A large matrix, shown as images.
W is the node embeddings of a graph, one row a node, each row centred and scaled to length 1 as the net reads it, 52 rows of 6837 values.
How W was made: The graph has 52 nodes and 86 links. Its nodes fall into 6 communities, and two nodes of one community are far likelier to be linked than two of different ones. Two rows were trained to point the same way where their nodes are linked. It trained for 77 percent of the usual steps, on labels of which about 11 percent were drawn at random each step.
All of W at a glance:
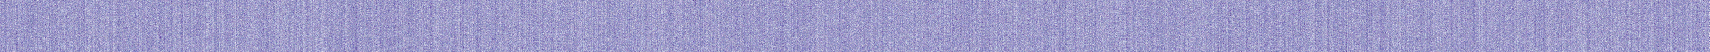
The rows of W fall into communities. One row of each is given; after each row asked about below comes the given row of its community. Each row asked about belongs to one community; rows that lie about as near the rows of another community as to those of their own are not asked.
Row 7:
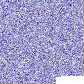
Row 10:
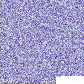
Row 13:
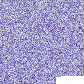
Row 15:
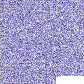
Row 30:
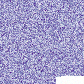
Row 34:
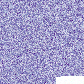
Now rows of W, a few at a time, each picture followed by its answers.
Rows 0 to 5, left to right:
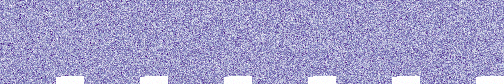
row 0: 34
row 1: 13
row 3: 30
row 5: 15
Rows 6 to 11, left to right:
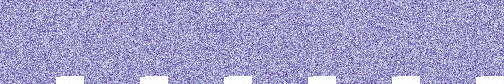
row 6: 13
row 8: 13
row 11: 13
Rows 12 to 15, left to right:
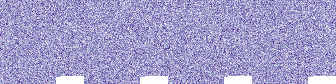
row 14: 34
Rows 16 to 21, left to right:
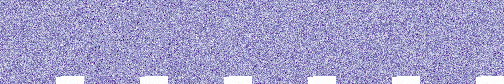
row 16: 34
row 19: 7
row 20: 13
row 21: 15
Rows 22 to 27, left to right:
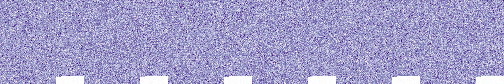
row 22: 7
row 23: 15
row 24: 34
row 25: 15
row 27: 30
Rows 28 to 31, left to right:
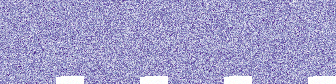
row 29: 34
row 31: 15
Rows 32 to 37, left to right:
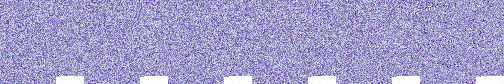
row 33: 13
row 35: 34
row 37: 30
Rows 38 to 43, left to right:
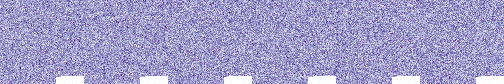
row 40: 15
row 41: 30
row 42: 10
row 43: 15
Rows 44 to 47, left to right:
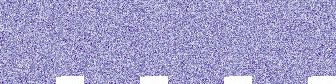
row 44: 7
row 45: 10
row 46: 15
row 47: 13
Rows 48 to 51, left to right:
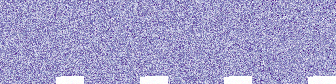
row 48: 13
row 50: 7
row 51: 10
